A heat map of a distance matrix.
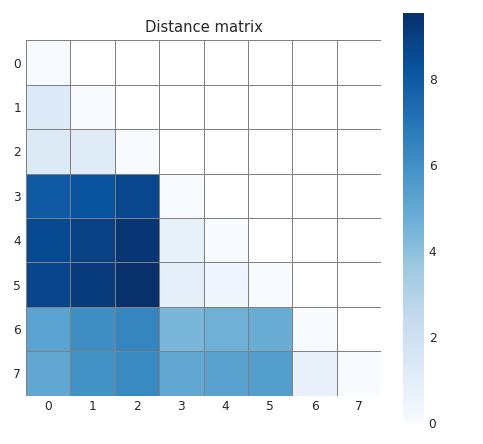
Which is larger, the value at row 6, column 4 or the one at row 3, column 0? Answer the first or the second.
the second
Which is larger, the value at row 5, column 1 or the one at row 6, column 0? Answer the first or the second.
the first
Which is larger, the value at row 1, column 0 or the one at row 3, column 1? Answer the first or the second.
the second
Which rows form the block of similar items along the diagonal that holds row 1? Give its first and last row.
0 to 2
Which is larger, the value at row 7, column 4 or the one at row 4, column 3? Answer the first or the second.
the first
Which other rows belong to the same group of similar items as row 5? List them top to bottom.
3, 4
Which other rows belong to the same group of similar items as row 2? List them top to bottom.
0, 1
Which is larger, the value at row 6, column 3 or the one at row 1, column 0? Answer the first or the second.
the first
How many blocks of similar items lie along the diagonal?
3
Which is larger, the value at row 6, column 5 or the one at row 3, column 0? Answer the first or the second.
the second
